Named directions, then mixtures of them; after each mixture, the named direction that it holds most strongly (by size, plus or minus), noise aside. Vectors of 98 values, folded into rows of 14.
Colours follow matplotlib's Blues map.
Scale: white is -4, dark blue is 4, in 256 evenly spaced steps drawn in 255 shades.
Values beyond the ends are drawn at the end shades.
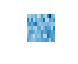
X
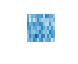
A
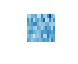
X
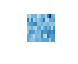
X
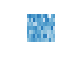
X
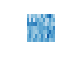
X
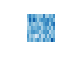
A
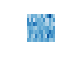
X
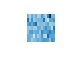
X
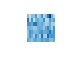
X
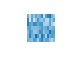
A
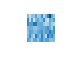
X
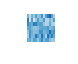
A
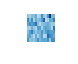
X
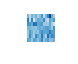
X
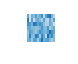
A
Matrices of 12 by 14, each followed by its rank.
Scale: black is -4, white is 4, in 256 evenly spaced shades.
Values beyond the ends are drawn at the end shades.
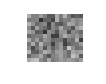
full rank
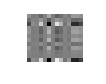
one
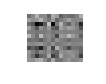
two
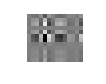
one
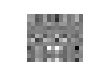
two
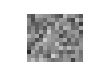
full rank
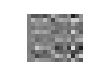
two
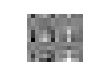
two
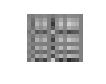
one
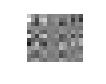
two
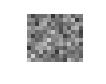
full rank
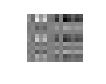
one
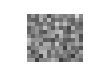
full rank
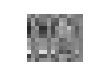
two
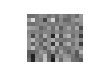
two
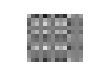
one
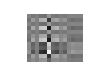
one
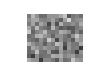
full rank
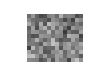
full rank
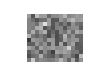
full rank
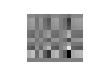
one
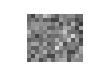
full rank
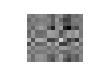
two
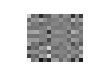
two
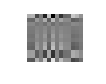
one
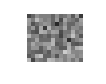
full rank
